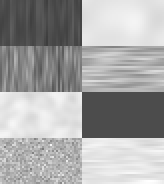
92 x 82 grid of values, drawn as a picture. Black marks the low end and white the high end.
The table splits into 4 rows of 2 panels. Panel 1,1: low, streaked downward, faint in contrast. Panel 1,2: very high, smooth, faint in contrast. Panel 2,1: middling, streaked downward. Panel 2,2: high, streaked across. Panel 3,1: very high, blotchy, faint in contrast. Panel 3,2: low, flat. Panel 4,1: high, fine-grained. Panel 4,2: very high, streaked across, faint in contrast.
